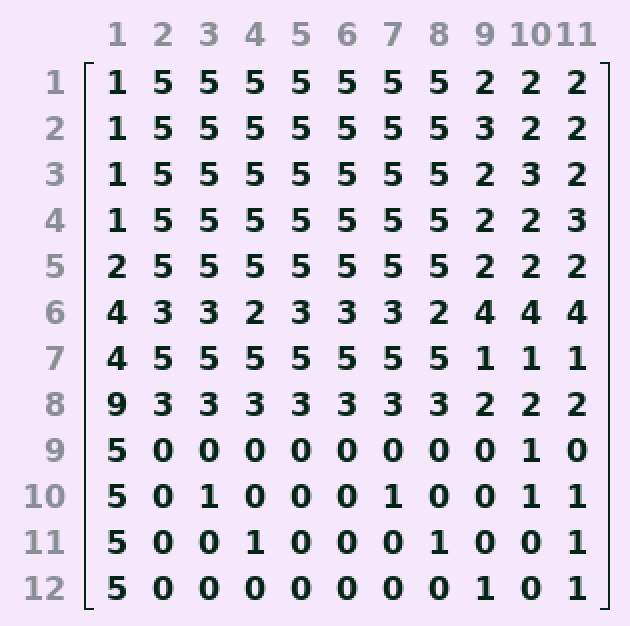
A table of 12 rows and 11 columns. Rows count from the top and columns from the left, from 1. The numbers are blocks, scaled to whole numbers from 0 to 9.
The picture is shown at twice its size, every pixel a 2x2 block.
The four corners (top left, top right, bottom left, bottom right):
1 2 5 1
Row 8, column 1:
9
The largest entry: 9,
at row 8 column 1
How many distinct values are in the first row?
3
